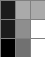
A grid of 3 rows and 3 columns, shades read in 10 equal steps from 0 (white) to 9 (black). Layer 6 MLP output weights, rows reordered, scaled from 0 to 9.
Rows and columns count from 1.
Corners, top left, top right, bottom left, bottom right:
8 3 9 0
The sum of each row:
14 12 14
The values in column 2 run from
3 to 5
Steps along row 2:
down down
